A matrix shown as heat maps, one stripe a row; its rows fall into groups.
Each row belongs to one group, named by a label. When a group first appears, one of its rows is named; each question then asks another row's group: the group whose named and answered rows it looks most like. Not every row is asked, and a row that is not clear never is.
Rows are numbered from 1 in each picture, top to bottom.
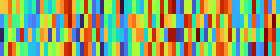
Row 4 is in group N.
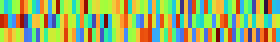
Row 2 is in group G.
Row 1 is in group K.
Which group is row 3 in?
N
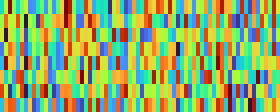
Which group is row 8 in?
N
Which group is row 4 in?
N
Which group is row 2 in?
N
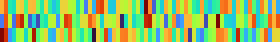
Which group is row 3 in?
G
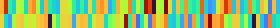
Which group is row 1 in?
G
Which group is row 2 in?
K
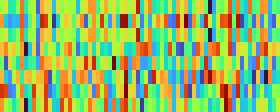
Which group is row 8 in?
G
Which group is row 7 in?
G
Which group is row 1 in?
G
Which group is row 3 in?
G
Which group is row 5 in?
K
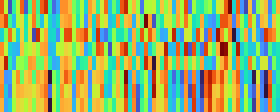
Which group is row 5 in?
G
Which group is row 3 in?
N
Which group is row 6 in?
K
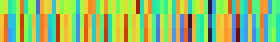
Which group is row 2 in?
G
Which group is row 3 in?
G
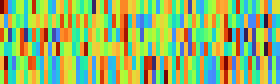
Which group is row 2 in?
K
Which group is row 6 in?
G
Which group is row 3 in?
G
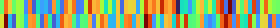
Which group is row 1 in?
N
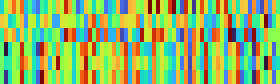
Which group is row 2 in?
G
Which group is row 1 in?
N
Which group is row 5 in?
K
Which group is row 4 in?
K
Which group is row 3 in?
N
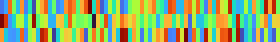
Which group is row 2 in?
G
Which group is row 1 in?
N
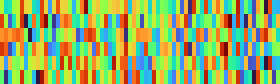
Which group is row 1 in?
K
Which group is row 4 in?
G
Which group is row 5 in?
K
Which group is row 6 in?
K
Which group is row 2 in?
G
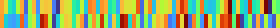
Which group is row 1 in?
G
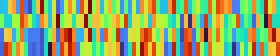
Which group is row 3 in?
N
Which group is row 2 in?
K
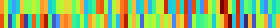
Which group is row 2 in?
G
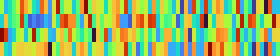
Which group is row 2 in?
N
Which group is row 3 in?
G
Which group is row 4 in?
K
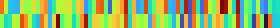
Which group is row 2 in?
K
